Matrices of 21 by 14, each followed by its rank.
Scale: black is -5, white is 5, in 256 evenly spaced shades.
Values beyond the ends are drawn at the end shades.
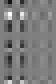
one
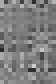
three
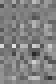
three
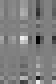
one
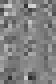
three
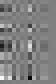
one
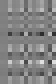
one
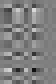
one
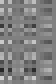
one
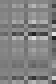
one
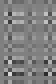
one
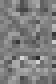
three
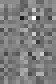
three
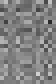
three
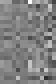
three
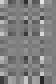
one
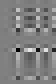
one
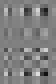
one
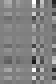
one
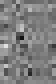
three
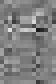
three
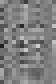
three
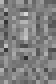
three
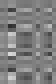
one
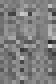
three
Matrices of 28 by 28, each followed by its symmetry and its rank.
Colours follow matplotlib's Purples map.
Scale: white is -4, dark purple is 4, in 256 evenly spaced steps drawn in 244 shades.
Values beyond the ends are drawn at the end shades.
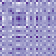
symmetric, rank two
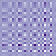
symmetric, rank one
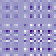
symmetric, rank one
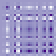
symmetric, rank one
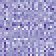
neither, rank five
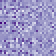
neither, rank five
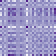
symmetric, rank two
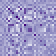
symmetric, rank three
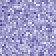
neither, full rank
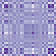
symmetric, rank two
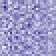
neither, rank five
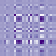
symmetric, rank one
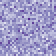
neither, full rank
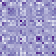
symmetric, rank three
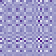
symmetric, rank two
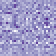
neither, rank five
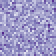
neither, full rank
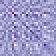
symmetric, rank three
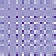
symmetric, rank one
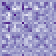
symmetric, rank three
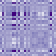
symmetric, rank two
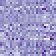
neither, rank five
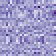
neither, rank five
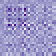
symmetric, rank three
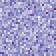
neither, full rank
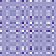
symmetric, rank one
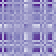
symmetric, rank two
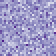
neither, full rank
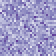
neither, full rank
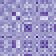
symmetric, rank three
